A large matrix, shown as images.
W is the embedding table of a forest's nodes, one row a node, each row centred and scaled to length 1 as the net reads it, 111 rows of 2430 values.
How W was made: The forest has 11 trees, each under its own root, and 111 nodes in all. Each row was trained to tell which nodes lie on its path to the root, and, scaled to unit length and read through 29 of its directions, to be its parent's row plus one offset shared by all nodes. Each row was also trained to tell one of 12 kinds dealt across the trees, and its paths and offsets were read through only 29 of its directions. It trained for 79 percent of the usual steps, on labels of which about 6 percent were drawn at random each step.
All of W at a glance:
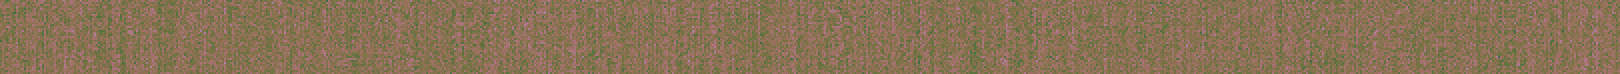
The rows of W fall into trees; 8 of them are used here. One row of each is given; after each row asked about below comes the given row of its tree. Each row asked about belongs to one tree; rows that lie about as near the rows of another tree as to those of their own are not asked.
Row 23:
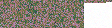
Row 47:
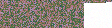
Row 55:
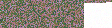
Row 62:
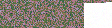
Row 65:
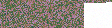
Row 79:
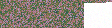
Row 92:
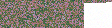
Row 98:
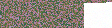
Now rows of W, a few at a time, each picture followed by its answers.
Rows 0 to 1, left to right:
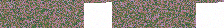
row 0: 47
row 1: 79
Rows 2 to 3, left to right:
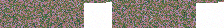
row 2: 65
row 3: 62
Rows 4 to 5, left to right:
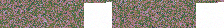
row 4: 23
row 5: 79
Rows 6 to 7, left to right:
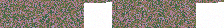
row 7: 62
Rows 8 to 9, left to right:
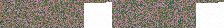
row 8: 55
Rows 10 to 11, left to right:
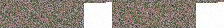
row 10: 98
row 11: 62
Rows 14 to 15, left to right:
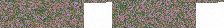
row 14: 92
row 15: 62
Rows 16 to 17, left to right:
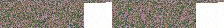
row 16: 79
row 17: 55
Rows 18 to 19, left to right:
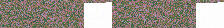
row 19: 62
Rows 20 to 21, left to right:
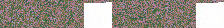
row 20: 62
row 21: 47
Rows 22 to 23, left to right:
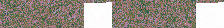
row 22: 65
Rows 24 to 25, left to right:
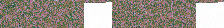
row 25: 65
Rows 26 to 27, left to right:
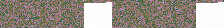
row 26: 62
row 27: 47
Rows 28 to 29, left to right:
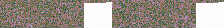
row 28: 23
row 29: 65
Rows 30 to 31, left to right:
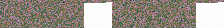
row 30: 98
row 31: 47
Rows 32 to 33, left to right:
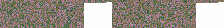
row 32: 62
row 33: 23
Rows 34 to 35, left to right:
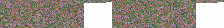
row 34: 23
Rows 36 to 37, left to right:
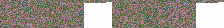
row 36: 23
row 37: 98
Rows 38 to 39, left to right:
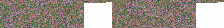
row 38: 55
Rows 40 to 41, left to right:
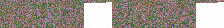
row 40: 55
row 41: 55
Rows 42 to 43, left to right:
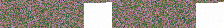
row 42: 65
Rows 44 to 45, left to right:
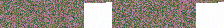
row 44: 55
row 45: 65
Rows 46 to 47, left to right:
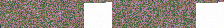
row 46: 62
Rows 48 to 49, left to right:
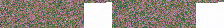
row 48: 55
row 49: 62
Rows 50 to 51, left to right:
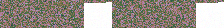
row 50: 62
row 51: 92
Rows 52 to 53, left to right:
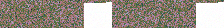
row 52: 65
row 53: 23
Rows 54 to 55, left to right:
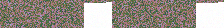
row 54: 47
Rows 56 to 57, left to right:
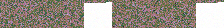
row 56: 92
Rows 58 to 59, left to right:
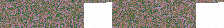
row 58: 23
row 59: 65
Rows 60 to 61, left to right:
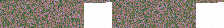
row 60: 47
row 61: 79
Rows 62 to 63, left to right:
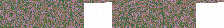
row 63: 65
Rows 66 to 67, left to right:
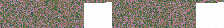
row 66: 98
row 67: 98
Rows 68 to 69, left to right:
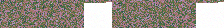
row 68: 62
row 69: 65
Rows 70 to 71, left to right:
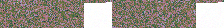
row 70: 79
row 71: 62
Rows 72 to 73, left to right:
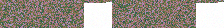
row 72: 55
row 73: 79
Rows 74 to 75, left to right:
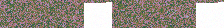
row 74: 65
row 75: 65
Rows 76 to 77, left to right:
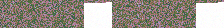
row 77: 79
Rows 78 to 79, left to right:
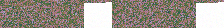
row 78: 62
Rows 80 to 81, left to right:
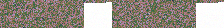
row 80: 55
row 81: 92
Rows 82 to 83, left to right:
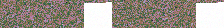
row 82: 55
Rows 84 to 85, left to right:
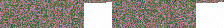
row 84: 47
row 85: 92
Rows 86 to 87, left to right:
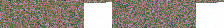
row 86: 62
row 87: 79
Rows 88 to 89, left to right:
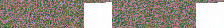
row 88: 79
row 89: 98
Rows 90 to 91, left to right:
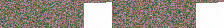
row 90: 55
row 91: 79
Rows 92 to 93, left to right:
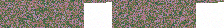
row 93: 55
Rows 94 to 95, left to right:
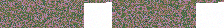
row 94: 79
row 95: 62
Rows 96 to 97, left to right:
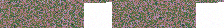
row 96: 65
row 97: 79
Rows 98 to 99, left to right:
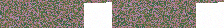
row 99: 98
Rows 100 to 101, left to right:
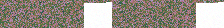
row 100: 55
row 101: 65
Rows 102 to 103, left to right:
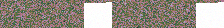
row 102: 92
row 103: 98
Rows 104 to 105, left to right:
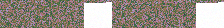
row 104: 47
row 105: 55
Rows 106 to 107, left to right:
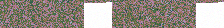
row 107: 65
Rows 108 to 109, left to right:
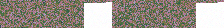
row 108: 79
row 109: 65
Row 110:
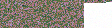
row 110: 92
